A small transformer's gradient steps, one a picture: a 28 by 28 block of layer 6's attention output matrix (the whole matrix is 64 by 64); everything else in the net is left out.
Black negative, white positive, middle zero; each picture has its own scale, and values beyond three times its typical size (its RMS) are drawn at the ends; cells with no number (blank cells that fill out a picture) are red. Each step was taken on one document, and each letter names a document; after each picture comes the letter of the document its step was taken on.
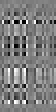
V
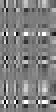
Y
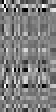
Y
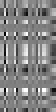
Y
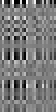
V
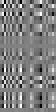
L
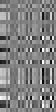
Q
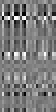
V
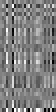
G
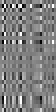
L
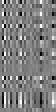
L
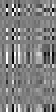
G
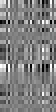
Q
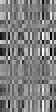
Q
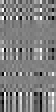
L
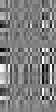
Q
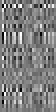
L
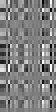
Q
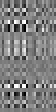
V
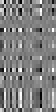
L
